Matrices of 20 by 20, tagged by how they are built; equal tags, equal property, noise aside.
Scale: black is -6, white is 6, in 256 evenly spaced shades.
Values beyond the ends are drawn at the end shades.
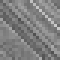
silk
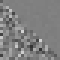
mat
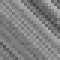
silk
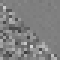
mat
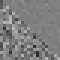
mat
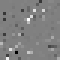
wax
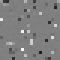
wax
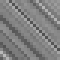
silk
